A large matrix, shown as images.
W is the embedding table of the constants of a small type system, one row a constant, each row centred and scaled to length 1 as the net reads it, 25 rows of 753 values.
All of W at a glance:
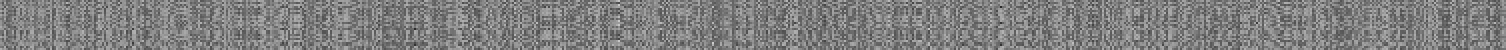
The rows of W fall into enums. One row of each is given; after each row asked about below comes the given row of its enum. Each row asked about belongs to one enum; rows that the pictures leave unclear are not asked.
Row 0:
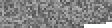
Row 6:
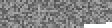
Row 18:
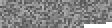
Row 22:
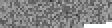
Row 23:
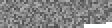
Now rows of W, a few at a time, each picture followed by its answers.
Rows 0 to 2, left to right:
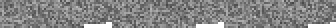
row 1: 6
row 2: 0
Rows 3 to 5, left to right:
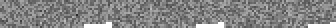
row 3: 22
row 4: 6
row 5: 18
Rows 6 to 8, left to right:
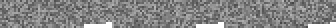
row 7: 18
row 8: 0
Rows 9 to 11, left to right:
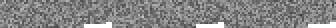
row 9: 23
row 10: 0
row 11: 22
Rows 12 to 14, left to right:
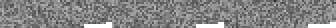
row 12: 0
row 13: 18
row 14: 22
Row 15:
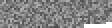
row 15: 23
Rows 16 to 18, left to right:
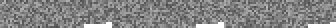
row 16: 23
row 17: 6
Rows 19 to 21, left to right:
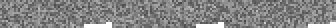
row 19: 6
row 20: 0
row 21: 22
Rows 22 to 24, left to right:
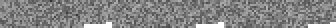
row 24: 18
